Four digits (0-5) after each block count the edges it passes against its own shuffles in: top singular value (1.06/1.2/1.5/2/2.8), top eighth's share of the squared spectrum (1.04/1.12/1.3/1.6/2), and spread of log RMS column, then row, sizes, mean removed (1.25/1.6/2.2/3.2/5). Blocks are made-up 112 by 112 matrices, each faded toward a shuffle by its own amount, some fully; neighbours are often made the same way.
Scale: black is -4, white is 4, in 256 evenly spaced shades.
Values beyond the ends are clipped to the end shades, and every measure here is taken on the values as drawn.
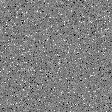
0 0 0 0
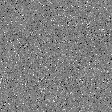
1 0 0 0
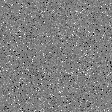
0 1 0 0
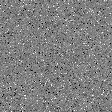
0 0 0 0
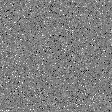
0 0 0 0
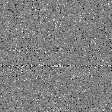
2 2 1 2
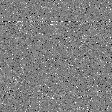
2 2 0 2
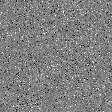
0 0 0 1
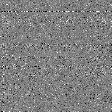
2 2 2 3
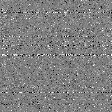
2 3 2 3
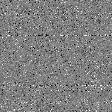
2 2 0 2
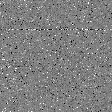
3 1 0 1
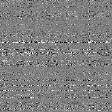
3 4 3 4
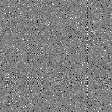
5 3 2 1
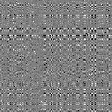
5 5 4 4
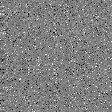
3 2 1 0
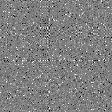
4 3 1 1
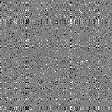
5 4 3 3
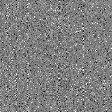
4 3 2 0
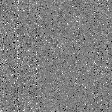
2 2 3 0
